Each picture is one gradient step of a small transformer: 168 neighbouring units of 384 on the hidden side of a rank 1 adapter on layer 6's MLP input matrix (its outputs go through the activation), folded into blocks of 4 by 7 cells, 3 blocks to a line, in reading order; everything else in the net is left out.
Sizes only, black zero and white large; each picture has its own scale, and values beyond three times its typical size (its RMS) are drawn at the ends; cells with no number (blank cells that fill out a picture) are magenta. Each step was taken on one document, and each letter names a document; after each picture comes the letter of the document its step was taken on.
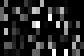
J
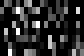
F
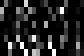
F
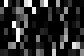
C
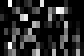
J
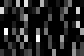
C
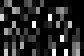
J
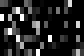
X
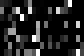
X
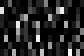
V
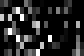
X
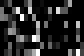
X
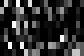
F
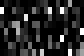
V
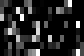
X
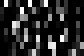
F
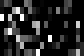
X
